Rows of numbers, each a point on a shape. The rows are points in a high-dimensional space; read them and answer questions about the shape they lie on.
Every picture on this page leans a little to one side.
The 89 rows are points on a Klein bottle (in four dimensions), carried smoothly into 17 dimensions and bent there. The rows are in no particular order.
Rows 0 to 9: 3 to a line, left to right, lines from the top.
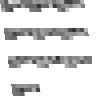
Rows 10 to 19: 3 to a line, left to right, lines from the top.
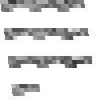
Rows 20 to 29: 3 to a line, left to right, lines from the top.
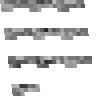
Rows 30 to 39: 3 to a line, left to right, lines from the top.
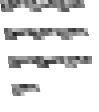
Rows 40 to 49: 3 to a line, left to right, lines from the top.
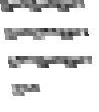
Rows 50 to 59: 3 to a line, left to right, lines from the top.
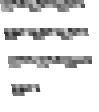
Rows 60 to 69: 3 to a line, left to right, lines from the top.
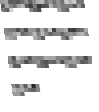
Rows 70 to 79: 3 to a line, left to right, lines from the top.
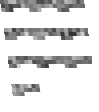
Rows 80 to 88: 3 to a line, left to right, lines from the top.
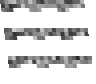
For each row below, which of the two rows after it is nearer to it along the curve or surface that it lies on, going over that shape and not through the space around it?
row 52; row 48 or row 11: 48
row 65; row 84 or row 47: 84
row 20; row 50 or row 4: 4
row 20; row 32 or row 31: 32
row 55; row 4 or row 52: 52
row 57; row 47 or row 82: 82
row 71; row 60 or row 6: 60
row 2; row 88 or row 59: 88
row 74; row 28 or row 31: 28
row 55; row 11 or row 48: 48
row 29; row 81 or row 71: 81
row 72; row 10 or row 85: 85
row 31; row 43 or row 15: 15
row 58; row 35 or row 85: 85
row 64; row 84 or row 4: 84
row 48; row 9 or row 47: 47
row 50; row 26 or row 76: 76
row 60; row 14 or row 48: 14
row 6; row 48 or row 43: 48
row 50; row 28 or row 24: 24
